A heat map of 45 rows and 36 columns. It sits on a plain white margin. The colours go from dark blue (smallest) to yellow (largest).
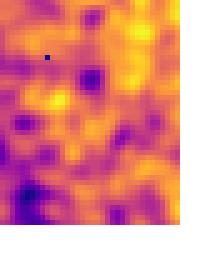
Average level on the scale: 60%. Slope: up to the top right. Ninth with the lowest average: bottom left. Ninth with the highest average: top right. Lone odd cells: 1, lower than its neighbours. Grain: blotchy. Mirror symmetry: none.
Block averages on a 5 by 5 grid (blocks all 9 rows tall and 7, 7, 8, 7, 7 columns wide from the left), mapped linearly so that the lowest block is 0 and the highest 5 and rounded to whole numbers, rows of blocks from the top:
3 3 3 5 5
2 3 2 5 4
2 4 3 3 3
1 2 3 3 3
0 1 3 2 3
